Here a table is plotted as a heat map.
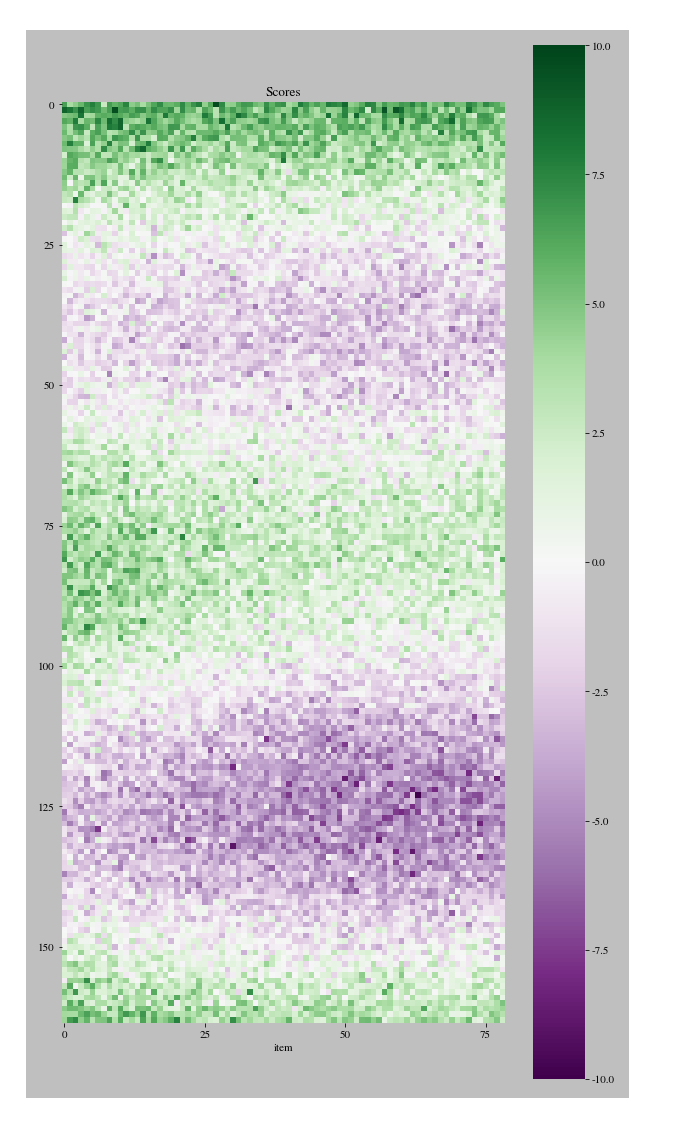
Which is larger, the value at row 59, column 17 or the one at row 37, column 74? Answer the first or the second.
the first
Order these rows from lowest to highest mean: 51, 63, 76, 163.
51, 63, 76, 163
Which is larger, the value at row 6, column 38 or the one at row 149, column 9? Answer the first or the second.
the first
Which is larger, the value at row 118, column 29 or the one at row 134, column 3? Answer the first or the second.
the second
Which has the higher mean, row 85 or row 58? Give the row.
85
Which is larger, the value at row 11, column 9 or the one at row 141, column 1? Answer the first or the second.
the first
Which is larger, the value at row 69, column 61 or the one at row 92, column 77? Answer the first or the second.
the first
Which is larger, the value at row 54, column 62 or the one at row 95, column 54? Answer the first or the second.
the second
